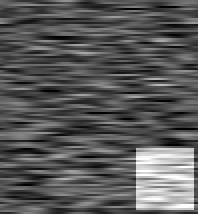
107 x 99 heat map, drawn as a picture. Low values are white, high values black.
The values are skewed, with a long tail toward low values. The bottom right is the ninth with the lowest average. Neither half mirrors the other. Streaks run across, left to right. The bottom right is the roughest part. An odd patch, lower than its surroundings, sits in the bottom right.
